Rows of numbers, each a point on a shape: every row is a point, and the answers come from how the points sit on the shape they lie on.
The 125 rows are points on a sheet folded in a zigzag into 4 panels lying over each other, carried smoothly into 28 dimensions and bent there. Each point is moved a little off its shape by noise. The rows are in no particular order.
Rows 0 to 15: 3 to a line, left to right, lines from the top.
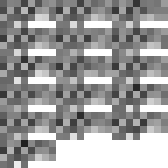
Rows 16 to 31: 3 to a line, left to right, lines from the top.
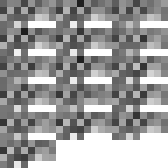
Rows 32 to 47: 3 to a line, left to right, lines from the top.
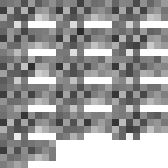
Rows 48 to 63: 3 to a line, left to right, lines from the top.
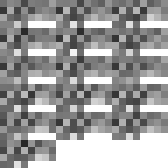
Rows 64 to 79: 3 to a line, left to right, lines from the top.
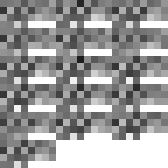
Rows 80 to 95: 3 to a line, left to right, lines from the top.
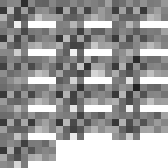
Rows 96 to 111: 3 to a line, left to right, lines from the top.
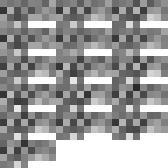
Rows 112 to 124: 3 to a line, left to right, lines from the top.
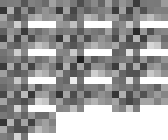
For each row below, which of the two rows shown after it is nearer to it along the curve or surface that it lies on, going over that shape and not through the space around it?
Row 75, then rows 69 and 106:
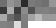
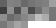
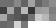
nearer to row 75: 69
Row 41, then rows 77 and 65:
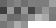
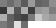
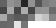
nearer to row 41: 77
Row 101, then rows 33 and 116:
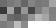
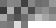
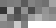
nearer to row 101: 116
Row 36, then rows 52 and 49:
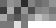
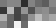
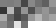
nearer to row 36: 52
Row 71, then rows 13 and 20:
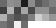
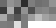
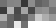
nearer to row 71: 20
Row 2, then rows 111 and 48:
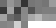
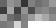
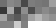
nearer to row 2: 111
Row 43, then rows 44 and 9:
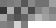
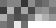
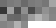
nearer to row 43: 9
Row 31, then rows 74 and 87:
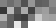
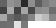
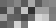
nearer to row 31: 87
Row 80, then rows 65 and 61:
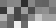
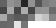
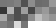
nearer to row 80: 65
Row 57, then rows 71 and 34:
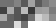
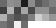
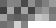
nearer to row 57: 34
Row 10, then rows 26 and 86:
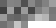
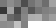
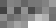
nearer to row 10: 86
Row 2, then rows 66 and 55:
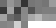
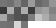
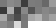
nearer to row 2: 55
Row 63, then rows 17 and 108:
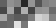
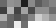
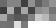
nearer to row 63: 17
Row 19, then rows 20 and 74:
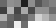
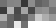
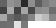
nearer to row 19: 74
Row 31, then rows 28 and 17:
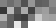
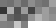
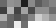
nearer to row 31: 28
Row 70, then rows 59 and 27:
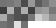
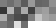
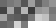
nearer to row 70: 27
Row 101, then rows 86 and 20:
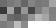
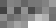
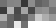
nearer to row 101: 86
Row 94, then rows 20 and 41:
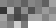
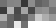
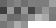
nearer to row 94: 41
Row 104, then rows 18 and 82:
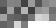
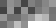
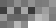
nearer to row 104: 18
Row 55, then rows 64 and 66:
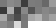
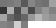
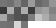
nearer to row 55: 64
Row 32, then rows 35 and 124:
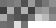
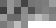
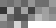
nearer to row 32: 124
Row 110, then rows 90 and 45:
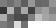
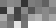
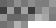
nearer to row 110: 45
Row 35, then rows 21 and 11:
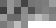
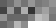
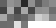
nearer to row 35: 11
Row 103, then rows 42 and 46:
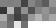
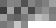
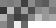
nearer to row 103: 46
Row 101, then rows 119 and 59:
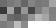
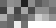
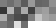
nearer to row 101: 59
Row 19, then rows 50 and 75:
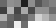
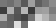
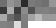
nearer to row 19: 75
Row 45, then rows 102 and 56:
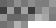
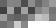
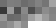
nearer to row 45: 56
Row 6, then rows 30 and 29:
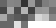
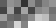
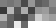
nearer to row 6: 30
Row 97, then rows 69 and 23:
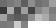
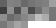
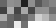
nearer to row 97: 69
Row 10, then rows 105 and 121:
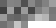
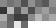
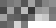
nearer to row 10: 121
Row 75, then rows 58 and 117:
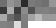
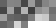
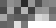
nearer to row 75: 117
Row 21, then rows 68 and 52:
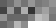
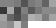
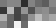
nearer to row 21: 68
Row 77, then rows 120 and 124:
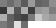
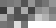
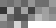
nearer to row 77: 124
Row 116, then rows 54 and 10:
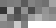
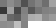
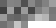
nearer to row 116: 54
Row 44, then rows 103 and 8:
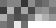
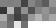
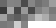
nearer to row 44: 8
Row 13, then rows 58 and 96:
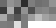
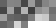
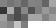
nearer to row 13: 58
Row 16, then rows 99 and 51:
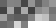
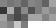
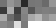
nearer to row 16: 51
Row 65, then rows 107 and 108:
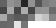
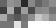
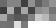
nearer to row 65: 107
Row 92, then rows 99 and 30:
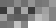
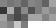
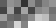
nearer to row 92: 99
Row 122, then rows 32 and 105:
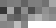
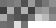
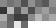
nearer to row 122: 32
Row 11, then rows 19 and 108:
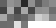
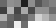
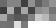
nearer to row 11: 19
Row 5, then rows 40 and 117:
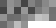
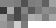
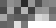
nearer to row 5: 117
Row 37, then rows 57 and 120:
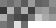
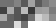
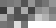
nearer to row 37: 57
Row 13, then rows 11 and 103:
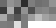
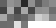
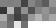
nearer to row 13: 11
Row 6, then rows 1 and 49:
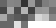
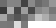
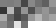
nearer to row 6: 1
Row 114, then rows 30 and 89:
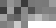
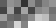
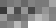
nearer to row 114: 30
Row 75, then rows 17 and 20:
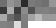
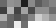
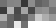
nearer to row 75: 17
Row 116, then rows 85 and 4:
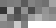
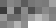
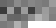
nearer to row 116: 85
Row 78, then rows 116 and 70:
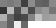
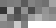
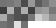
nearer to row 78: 70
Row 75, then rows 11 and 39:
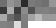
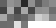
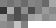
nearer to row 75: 11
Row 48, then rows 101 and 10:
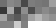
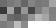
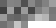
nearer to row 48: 10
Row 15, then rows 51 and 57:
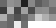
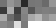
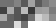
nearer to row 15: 51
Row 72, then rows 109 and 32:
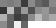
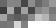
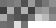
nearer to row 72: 32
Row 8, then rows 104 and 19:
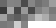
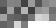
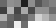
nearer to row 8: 104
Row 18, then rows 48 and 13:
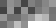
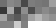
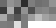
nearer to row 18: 13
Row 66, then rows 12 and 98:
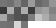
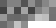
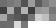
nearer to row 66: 98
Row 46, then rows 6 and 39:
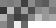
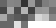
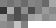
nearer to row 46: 39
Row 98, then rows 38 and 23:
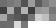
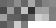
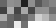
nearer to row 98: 38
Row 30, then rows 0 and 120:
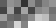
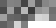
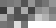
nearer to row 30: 0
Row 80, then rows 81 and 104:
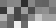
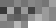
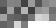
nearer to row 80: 104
